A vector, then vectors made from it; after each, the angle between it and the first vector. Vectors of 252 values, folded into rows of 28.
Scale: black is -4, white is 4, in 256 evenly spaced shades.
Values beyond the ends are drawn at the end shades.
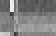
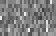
orthogonal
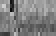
nearly opposite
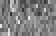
partly aligned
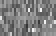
orthogonal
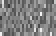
orthogonal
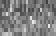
partly aligned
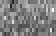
partly opposed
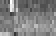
nearly parallel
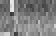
nearly parallel
